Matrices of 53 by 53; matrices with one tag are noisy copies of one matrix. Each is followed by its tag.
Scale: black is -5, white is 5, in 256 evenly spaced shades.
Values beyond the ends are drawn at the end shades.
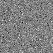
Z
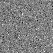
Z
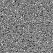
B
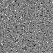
B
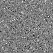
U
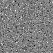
B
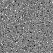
B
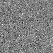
Z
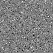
U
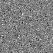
Z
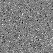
Z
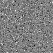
B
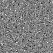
B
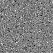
B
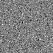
Z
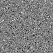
U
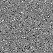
U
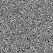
U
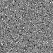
B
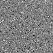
U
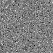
B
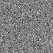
Z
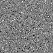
U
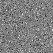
Z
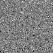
U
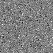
Z
